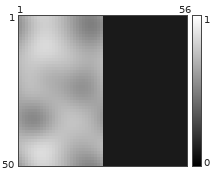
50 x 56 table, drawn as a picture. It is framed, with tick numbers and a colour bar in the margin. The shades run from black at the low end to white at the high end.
It is made of 1 by 2 panels. Panel 1,1: high, smooth. Panel 1,2: very low, flat.
